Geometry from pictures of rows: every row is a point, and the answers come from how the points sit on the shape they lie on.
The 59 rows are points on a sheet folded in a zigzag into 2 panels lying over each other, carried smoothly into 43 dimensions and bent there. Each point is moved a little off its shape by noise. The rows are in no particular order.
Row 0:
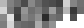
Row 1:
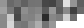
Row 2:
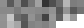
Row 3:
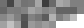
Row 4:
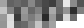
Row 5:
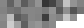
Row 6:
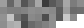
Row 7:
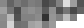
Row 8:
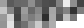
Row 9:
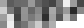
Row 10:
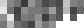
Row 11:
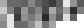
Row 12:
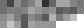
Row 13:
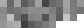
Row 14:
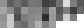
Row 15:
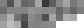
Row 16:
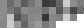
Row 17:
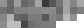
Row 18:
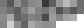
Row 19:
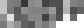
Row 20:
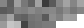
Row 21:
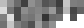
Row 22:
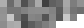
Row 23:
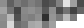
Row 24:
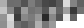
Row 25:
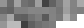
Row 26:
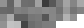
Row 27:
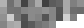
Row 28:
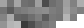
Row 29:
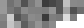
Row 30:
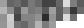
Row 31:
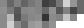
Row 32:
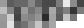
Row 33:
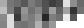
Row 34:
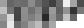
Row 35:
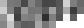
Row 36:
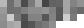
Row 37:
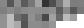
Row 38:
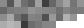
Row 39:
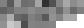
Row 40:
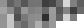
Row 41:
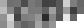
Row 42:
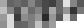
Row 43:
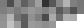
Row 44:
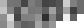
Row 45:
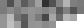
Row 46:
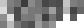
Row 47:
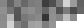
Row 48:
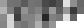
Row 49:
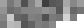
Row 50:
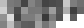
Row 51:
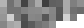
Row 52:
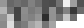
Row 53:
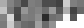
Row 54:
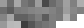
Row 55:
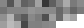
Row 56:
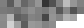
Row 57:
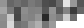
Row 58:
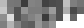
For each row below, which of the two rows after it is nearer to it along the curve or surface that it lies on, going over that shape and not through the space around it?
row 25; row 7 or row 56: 56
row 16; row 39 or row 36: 39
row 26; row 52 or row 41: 52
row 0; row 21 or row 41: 21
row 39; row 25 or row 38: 25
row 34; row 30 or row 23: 23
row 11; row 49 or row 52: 52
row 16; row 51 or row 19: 19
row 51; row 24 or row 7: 24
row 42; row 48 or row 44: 44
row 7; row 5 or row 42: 5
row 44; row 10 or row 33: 10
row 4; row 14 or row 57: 14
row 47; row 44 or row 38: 44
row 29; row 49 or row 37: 49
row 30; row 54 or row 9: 9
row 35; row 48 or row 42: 42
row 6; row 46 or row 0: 46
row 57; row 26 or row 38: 26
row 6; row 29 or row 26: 29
